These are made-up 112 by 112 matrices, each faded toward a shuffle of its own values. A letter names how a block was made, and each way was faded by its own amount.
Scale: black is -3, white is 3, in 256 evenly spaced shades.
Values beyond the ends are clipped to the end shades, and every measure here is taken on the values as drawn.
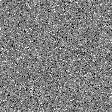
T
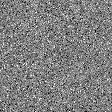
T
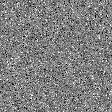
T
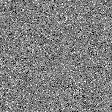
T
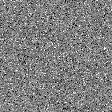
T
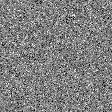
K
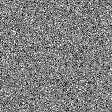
K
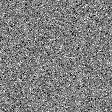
K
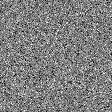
K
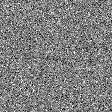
K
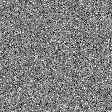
K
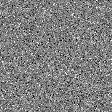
T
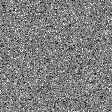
T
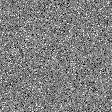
T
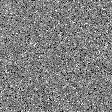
T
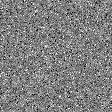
T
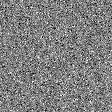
K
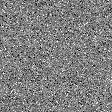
T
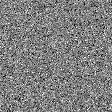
K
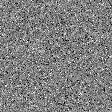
T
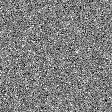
K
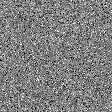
T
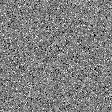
T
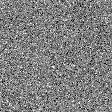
K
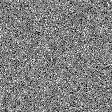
K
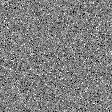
T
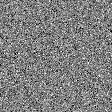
K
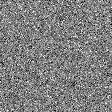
K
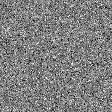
K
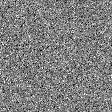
K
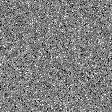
T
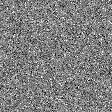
K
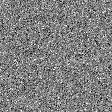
K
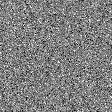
K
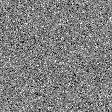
K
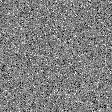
T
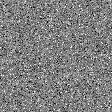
T
